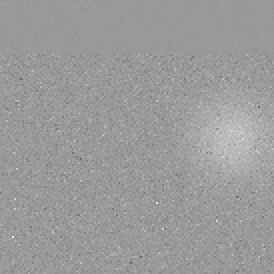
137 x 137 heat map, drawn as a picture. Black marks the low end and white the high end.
No single row or column stands out from its neighbours. The ninth with the highest average is the middle right. A horizontal seam about 20% of the way down splits the table, and the top part is calmer. A single bump stands in the middle right.
